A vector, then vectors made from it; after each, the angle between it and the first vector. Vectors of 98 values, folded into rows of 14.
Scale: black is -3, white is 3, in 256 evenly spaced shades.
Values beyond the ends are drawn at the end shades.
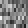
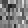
partly opposed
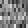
nearly parallel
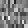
orthogonal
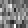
nearly parallel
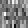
partly opposed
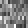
nearly parallel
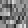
nearly opposite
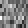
nearly parallel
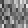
partly opposed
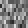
nearly parallel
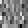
partly aligned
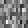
orthogonal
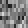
nearly opposite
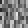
partly opposed
